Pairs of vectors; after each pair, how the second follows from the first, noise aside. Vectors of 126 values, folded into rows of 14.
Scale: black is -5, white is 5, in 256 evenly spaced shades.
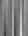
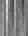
reversed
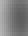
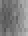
reversed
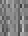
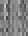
reversed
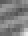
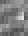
wrapped around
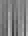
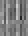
wrapped around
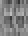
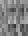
wrapped around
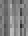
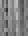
reversed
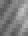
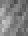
reversed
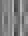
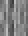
reversed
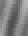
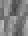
wrapped around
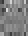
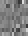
wrapped around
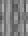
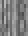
wrapped around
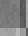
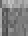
reversed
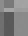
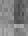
reversed
